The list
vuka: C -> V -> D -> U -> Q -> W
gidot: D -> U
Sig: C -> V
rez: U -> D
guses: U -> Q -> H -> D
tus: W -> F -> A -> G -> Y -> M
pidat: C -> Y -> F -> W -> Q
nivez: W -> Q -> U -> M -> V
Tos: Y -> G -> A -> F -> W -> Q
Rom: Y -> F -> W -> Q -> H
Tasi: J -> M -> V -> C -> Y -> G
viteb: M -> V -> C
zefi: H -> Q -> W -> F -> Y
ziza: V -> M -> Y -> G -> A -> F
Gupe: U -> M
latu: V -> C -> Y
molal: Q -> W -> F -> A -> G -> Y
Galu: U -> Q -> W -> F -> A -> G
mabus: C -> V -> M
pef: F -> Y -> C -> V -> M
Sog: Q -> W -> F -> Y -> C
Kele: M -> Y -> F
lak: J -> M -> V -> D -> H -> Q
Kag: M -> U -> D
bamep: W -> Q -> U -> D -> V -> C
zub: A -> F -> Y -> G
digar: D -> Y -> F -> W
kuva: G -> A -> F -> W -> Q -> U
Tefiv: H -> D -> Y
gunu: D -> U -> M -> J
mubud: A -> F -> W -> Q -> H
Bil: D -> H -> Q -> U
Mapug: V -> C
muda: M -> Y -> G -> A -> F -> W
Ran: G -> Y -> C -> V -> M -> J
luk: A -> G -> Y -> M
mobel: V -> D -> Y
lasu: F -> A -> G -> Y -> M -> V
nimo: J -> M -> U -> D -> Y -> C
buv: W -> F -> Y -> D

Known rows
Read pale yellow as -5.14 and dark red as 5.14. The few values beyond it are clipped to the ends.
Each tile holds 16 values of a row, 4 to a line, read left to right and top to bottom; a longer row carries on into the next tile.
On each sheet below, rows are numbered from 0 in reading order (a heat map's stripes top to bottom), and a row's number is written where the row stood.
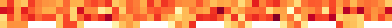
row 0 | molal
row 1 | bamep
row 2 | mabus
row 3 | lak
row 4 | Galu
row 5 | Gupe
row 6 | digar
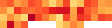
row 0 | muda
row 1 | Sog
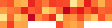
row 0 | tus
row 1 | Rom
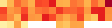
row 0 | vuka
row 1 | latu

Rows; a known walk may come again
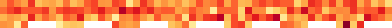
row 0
zub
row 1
pidat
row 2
Rom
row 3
guses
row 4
bamep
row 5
buv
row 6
luk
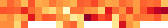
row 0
mubud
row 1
Kag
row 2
Ran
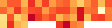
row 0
kuva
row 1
zefi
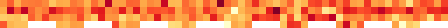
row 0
digar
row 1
latu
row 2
mobel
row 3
Mapug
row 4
nimo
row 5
nivez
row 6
Tos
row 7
pef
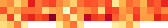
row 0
Galu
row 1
Gupe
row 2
vuka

